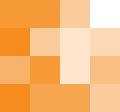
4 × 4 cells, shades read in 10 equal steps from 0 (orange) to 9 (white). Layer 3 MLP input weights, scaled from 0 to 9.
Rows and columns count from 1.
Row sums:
16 18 15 9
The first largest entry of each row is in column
4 3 3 4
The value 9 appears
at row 1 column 4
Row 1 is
1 1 5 9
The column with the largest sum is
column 4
